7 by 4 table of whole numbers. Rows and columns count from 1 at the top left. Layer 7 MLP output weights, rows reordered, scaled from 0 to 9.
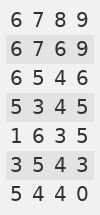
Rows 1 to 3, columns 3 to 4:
8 9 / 6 9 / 4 6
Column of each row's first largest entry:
4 4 1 1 2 2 1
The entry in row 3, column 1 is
6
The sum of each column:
32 37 33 37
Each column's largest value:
6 7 8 9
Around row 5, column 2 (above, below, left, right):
3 5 1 3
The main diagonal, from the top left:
6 7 4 5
